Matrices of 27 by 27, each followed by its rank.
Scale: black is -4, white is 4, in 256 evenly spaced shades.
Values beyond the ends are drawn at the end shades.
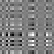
one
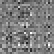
five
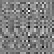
three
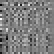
three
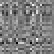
three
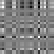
one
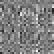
five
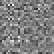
five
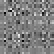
three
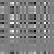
one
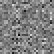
five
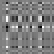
one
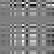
one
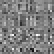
five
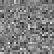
five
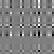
one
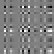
one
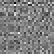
five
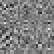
five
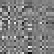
three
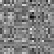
three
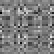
three
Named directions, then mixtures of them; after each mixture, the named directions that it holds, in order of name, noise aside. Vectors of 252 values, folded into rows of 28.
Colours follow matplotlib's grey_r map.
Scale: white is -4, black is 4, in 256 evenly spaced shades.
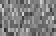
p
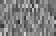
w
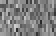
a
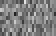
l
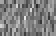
a, w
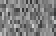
a, w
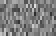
a, l, w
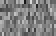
l, w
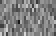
w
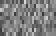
l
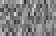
l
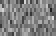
l, p, w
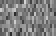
l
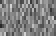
p, w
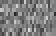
l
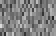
p, w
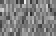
l, p, w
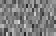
l, w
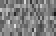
a, l, w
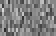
p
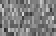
p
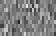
w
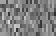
a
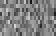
a, l, w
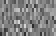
a, l, w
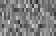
a, w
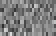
l, p, w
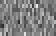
w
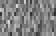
a, l, p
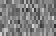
a, w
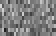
p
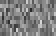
a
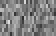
a, l, p
